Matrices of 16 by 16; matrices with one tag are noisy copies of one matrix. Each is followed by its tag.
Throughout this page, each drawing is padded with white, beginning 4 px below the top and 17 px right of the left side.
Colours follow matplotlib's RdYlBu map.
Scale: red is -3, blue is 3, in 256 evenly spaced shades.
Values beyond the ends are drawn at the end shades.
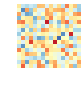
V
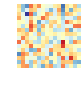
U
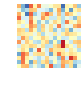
U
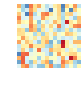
U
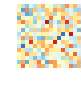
V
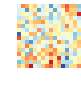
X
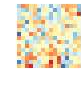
X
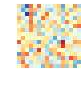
U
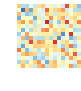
V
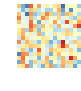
U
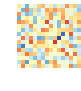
V
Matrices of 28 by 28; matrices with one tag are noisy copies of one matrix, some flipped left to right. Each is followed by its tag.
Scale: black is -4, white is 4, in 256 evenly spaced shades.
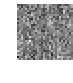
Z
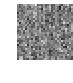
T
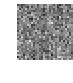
Z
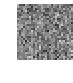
Z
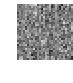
T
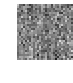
Z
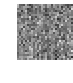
Z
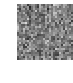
T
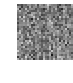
Z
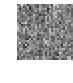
T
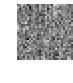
T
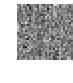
T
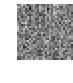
T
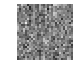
T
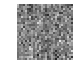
Z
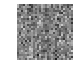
Z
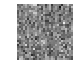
T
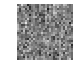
T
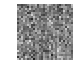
Z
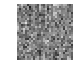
T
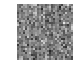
T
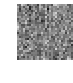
T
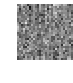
T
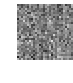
Z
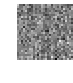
Z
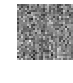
Z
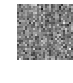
T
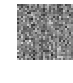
Z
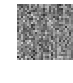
Z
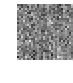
Z
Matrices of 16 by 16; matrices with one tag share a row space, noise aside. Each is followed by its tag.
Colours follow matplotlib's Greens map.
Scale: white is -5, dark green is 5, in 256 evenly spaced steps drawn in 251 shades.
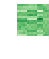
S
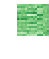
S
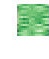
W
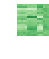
S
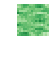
W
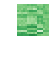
S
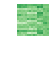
S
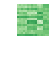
S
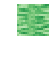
W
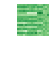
S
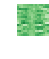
W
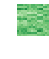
S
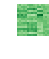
S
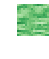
W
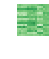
S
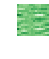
W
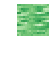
W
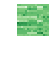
S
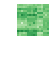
S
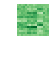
S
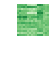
S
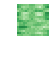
W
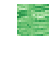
W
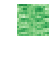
W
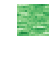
W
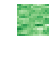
W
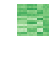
S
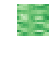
W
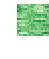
W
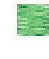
W
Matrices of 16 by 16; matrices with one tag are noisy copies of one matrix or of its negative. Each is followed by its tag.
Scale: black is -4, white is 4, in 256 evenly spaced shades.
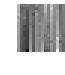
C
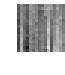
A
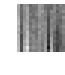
A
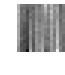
C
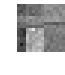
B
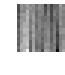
C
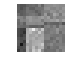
B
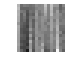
C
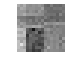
B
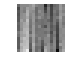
C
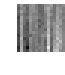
A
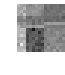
B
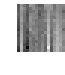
A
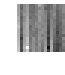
A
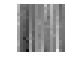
C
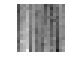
C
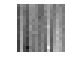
A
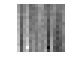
A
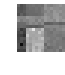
B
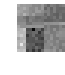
B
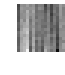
C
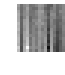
A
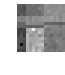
B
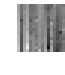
A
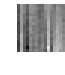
A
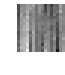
C
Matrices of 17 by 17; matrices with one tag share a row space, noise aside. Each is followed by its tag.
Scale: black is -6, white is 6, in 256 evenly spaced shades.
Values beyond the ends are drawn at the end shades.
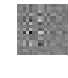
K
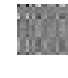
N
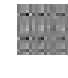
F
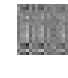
F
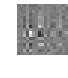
K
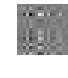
K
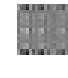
F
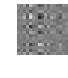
K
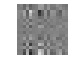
K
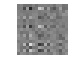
K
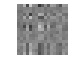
K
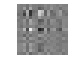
K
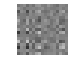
N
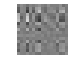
N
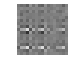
F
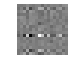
K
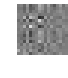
K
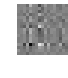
K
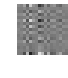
K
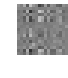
K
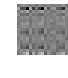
F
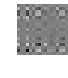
N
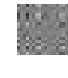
N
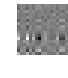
N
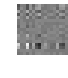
N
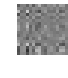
N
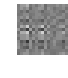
F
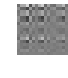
F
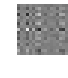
N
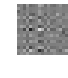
K
